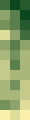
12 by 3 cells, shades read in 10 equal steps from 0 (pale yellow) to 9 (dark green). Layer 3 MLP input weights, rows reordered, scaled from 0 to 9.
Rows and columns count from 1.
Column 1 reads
7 4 5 1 4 3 2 2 3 3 5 0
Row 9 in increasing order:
2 3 5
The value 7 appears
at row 1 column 1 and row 4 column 3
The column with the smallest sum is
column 1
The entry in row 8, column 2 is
3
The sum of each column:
39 58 50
